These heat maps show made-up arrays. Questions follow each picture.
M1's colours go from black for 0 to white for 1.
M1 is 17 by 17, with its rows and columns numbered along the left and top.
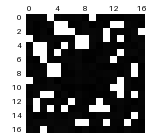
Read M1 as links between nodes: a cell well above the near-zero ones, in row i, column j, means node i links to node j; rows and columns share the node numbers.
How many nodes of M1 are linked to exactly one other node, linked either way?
2
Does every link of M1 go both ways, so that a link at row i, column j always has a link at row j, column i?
yes
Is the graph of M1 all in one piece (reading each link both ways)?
yes
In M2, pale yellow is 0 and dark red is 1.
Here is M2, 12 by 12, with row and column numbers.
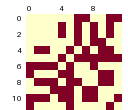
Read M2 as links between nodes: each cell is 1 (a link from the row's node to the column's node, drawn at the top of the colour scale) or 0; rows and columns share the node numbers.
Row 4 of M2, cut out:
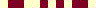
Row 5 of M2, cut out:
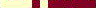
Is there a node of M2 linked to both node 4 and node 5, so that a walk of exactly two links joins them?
yes
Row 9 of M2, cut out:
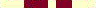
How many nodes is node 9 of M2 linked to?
5
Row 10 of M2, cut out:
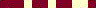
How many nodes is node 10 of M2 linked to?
8
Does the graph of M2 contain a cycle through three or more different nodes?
yes
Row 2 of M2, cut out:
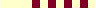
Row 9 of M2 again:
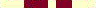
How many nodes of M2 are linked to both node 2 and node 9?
2
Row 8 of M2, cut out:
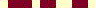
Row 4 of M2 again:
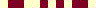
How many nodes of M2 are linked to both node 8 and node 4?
5
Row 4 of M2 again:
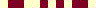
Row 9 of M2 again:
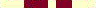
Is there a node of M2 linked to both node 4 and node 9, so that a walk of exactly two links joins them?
yes
